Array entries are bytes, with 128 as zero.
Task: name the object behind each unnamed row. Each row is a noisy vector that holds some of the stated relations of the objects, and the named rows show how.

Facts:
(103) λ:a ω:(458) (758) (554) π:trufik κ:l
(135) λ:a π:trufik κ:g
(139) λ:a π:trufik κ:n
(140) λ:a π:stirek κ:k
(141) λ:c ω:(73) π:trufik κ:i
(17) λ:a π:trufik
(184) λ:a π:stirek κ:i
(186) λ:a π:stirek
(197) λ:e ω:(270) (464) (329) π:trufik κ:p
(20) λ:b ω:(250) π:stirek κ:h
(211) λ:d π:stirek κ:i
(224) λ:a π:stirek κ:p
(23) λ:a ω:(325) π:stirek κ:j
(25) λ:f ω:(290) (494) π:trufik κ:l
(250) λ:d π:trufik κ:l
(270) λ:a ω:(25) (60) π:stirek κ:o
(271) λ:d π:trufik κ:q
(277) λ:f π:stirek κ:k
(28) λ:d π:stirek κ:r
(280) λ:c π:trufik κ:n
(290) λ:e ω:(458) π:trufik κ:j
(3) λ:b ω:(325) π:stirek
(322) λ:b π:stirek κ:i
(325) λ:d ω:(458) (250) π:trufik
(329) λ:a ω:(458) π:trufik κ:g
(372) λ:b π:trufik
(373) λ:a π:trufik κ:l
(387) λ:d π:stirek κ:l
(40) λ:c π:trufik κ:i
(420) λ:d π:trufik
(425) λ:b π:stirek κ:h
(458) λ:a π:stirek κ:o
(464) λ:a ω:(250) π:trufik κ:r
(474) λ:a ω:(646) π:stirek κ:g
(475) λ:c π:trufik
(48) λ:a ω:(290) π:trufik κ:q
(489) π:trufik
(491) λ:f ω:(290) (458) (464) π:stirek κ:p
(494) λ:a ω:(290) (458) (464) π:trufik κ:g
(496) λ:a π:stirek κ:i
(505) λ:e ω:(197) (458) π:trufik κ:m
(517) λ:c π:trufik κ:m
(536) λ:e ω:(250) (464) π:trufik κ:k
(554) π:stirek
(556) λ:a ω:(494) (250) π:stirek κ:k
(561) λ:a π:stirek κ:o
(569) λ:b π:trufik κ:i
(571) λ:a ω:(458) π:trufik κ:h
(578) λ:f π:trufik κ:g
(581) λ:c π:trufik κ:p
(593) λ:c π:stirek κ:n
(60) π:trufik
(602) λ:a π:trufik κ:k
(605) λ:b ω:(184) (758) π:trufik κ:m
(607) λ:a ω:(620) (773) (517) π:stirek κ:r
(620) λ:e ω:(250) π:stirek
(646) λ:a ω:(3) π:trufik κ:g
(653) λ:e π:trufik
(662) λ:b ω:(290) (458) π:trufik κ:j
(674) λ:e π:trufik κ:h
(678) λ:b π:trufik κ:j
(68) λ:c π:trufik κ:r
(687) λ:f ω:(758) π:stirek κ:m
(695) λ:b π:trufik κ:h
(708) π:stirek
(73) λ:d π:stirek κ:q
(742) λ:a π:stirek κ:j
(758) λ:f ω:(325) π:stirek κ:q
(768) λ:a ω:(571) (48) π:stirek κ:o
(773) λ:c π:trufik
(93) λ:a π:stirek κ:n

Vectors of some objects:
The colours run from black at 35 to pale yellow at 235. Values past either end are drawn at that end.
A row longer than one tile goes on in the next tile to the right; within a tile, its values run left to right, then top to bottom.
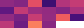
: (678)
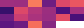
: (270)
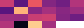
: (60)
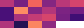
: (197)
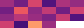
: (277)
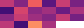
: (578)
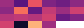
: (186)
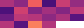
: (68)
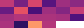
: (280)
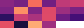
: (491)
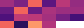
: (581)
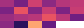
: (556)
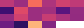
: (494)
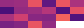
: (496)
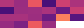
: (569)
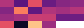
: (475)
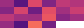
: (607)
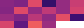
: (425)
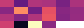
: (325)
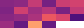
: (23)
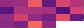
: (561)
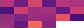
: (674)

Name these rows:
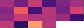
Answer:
(593)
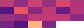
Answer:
(464)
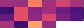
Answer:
(103)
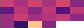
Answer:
(646)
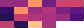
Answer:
(25)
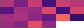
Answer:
(211)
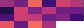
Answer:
(271)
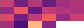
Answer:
(517)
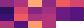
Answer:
(48)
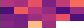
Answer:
(290)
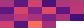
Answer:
(28)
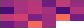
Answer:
(184)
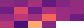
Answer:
(687)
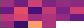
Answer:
(93)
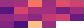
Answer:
(571)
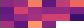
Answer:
(662)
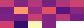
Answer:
(250)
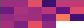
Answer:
(322)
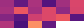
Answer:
(20)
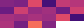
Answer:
(742)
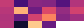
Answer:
(620)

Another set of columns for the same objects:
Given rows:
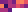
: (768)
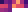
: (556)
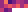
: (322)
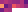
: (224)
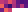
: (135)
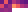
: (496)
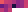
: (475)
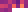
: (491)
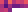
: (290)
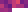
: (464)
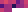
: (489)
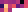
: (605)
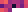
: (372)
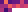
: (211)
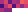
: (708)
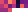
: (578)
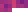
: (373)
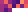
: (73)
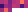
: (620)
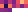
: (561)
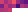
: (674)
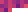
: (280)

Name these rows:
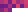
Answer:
(186)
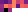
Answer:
(277)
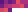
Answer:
(20)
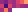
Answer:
(23)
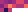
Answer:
(593)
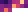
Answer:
(607)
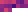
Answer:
(17)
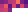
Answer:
(536)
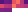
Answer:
(140)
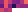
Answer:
(325)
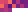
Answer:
(197)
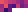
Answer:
(60)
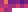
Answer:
(569)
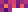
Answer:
(25)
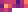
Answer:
(758)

